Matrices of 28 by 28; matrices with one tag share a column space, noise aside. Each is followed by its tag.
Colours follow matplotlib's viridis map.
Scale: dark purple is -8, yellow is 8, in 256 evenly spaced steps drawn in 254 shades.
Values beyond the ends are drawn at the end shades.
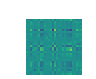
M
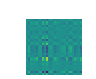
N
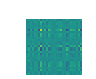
M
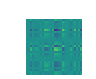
M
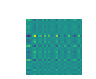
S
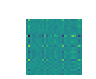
S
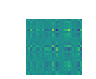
M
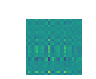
N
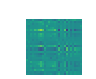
M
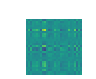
M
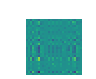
N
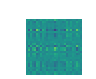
M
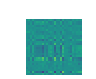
N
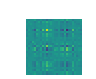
M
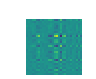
S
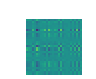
M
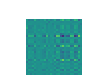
S
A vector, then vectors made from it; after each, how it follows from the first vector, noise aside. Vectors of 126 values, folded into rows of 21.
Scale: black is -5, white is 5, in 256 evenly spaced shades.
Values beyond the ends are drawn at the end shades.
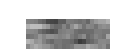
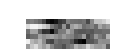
scaled up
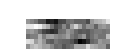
scaled up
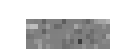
partly zeroed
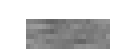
shrunk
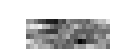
scaled up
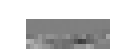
partly zeroed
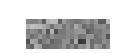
sign-scrambled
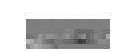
partly zeroed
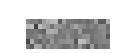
sign-scrambled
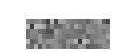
sign-scrambled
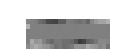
partly zeroed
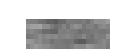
shrunk
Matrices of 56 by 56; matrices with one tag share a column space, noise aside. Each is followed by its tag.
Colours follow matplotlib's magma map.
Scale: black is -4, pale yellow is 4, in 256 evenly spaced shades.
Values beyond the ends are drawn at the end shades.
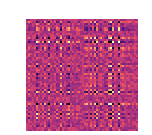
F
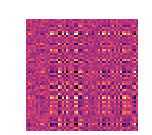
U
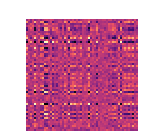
F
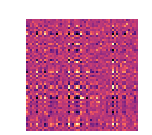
U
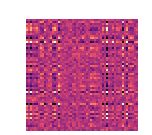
F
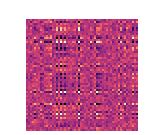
F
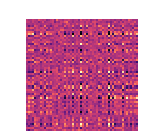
U
